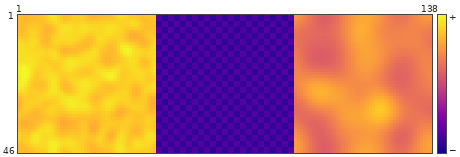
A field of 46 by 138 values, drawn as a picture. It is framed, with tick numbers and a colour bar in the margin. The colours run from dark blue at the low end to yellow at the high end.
It is made of 1 by 3 panels. Panel 1,1: very high, blotchy, faint in contrast. Panel 1,2: very low, checkered, faint in contrast. Panel 1,3: high, smooth.
